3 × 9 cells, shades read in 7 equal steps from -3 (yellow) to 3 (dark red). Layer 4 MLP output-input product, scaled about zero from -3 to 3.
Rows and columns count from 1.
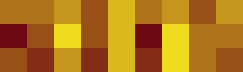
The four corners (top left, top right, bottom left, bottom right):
0 -1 1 1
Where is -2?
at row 1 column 5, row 2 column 5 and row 3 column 5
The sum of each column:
4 3 -5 4 -6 5 -7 1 0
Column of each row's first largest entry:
4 1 2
